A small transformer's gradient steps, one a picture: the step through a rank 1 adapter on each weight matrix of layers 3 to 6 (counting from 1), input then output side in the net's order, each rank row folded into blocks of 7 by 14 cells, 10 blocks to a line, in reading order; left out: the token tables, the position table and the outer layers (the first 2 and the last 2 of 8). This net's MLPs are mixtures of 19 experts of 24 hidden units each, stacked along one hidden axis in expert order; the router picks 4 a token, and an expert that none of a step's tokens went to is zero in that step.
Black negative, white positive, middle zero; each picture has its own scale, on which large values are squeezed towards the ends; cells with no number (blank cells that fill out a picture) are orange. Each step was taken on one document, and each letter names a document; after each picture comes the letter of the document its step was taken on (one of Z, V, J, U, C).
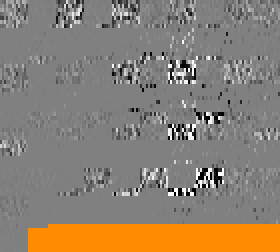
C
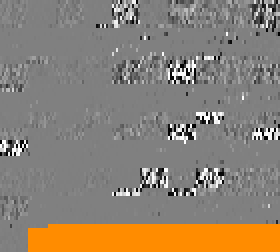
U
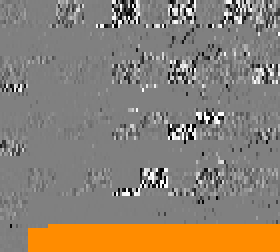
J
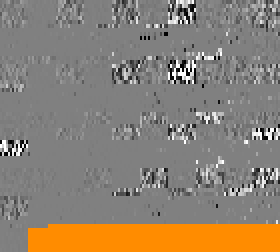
U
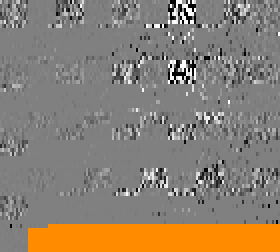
J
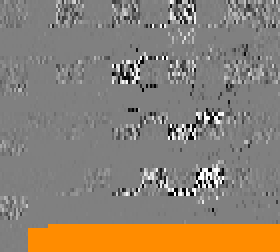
J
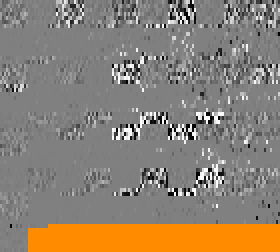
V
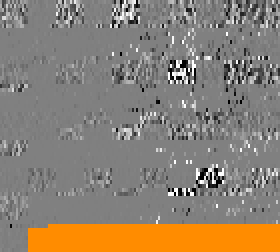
C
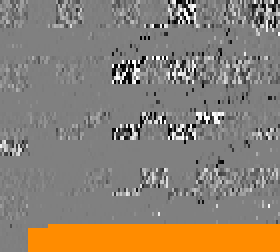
U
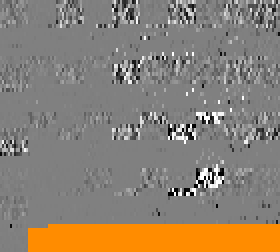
U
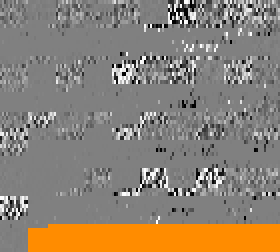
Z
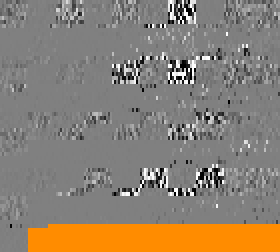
C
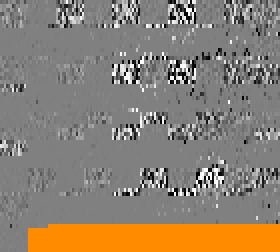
V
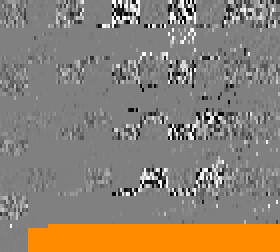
C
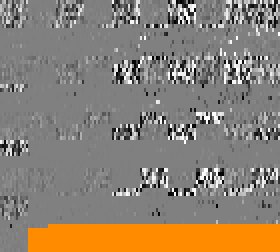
U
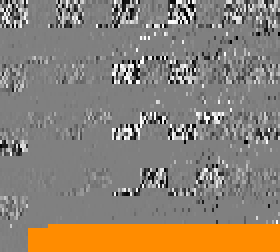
V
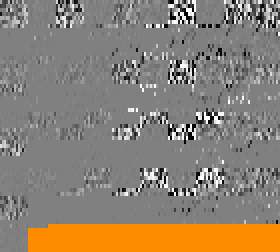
J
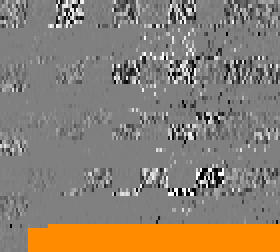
C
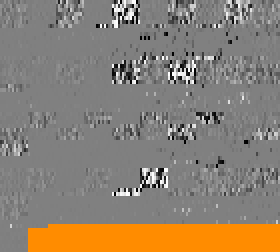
U
